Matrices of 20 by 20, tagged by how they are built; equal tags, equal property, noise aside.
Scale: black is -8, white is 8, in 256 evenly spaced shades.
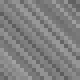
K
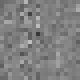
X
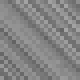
K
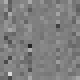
X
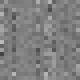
X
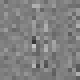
X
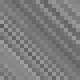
K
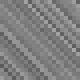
K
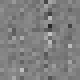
X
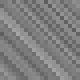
K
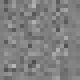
X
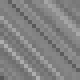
K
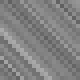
K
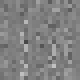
X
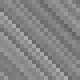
K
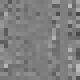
X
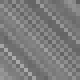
K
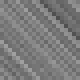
K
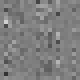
X
